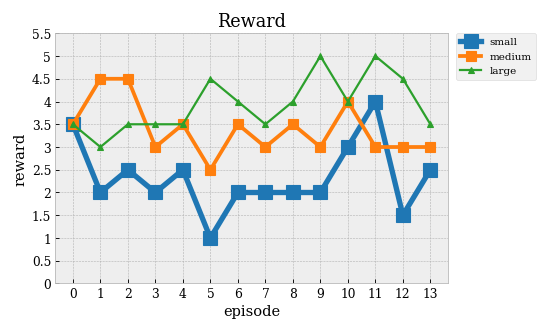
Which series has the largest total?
large
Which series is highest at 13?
large
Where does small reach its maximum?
11
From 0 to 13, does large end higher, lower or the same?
the same
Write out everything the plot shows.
Title: Reward
x-axis: episode, ticks 0 1 2 3 4 5 6 7 8 9 10 11 12 13
y-axis: reward, ticks 0 0.5 1 1.5 2 2.5 3 3.5 4 4.5 5 5.5
Legend: small, medium, large
Values:
small: 3.5 2 2.5 2 2.5 1 2 2 2 2 3 4 1.5 2.5
medium: 3.5 4.5 4.5 3 3.5 2.5 3.5 3 3.5 3 4 3 3 3
large: 3.5 3 3.5 3.5 3.5 4.5 4 3.5 4 5 4 5 4.5 3.5
